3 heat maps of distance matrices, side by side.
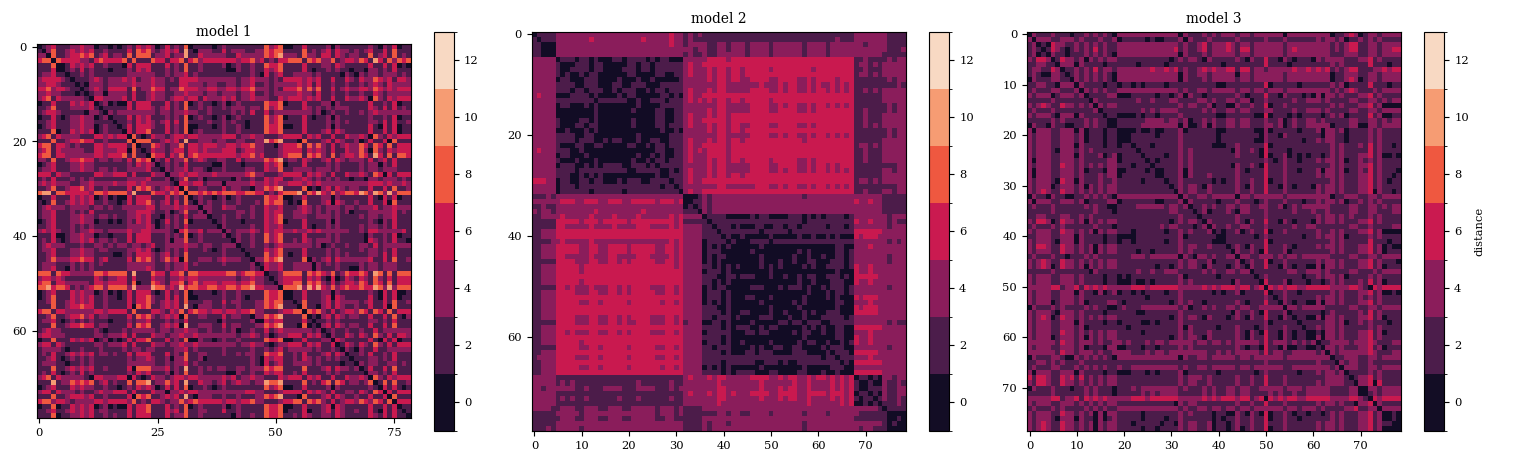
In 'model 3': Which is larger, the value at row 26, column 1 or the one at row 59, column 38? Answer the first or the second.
the second
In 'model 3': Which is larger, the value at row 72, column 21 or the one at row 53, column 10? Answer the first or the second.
the first
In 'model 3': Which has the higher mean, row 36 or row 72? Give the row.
72
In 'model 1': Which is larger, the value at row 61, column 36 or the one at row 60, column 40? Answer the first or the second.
the first
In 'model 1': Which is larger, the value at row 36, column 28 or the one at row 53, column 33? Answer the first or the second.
the first
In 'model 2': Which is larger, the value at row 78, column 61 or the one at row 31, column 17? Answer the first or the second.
the first
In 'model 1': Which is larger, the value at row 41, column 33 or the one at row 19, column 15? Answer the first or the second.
the second
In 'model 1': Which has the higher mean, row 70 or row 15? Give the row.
70
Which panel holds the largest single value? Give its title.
model 1
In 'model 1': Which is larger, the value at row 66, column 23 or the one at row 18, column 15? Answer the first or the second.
the first
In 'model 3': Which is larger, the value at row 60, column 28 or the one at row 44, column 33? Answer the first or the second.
the second
